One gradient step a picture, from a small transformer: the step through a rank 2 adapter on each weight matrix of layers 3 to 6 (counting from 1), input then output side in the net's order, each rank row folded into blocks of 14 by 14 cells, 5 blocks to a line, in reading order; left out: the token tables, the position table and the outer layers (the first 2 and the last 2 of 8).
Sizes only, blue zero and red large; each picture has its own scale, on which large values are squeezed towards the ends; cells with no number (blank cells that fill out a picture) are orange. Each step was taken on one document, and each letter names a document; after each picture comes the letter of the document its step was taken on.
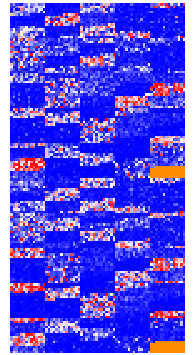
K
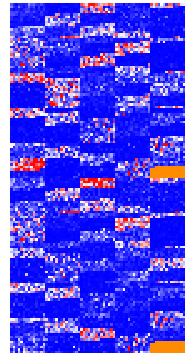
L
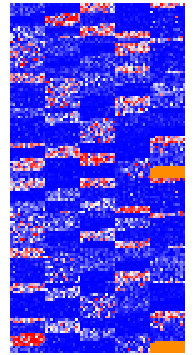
K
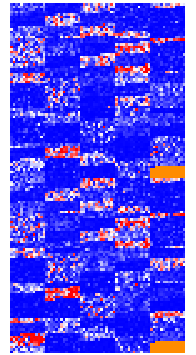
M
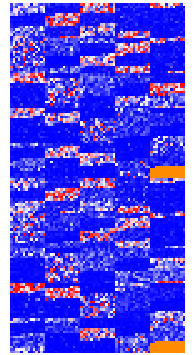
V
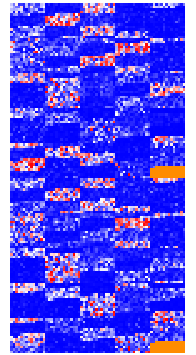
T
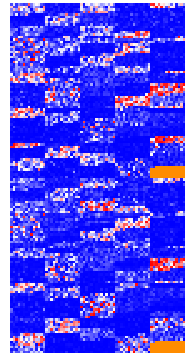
V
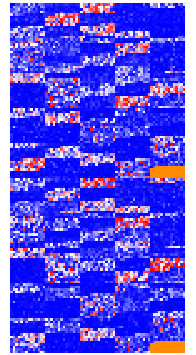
T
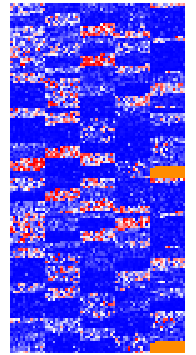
L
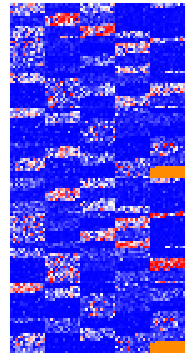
T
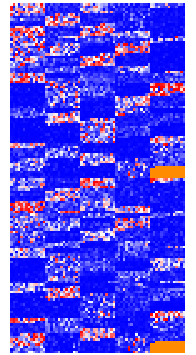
L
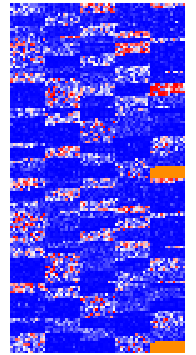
V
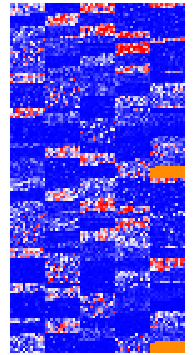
M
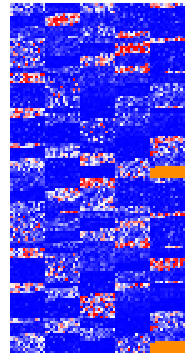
M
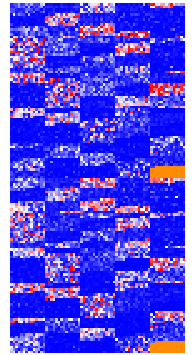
V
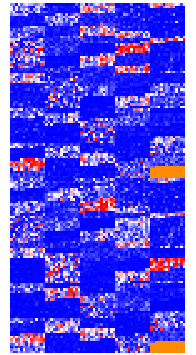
M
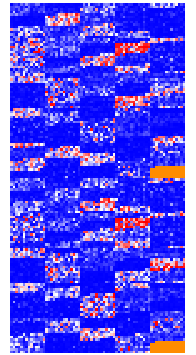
T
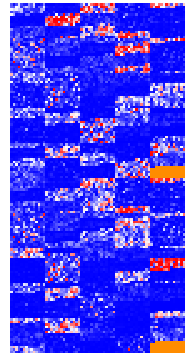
M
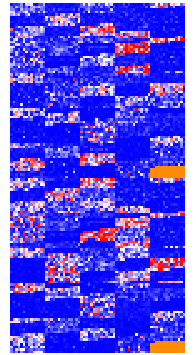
M
